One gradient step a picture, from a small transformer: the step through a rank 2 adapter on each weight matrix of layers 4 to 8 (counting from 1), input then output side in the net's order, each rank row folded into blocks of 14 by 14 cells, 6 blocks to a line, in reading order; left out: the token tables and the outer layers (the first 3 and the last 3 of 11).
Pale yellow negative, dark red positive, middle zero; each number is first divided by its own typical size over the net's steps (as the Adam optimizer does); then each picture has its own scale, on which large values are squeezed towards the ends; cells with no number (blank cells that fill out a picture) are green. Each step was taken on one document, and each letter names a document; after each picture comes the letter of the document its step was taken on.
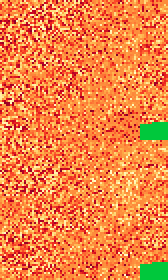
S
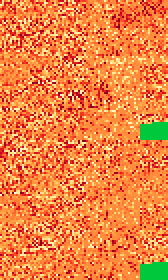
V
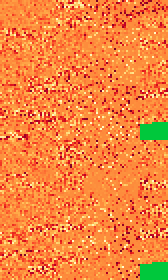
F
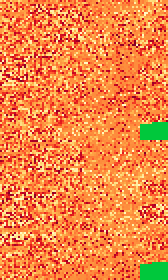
S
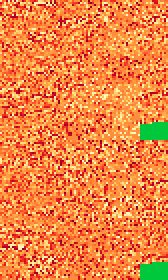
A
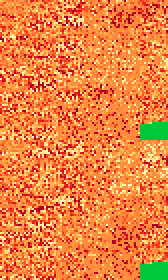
V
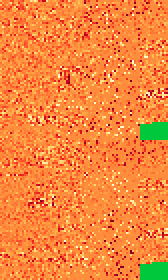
F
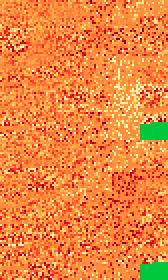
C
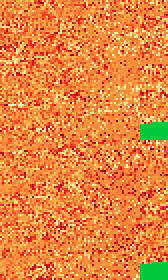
C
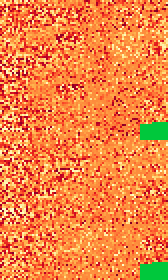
S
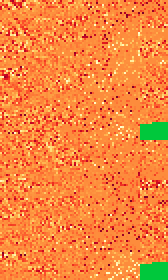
F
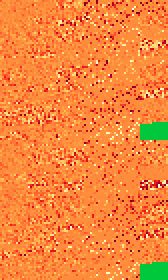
F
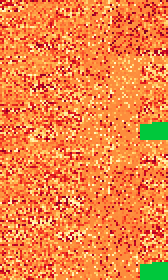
V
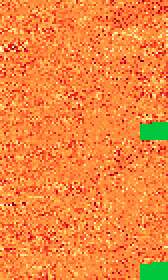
C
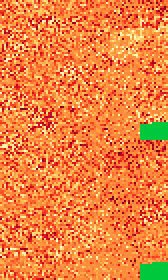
C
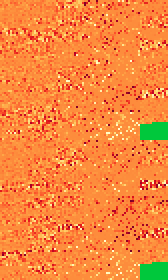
F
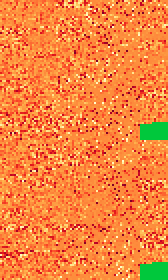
F
